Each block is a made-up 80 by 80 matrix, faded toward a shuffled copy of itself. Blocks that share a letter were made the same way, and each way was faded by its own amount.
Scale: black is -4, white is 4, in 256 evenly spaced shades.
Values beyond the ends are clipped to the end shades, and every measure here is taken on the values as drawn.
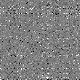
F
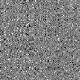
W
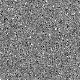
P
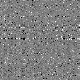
F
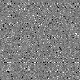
F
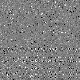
F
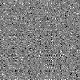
W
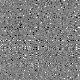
F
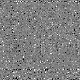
F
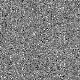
P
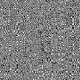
W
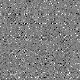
F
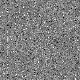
P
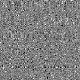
W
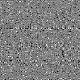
F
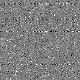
F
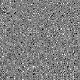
W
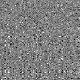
W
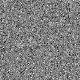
P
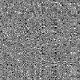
W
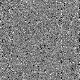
P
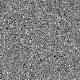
P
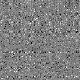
F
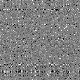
F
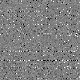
F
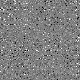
F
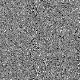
P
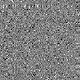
W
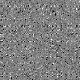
F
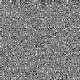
W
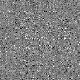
W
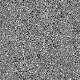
P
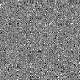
W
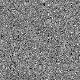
P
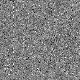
P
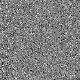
P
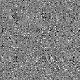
W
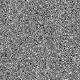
P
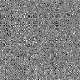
W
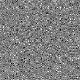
W
